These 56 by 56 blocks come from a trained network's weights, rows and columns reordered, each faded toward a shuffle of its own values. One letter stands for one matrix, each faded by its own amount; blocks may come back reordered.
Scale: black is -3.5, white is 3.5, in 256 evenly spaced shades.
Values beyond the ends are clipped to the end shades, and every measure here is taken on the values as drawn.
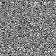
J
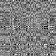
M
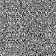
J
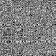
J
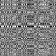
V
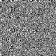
J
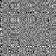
M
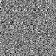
J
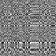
V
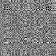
M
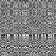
V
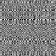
V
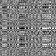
V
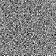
J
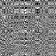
M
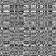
V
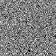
J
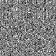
J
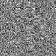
J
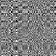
M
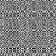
V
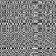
V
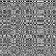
V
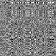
M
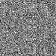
J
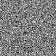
J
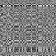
V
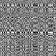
V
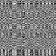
V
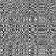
M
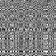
V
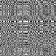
V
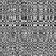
V
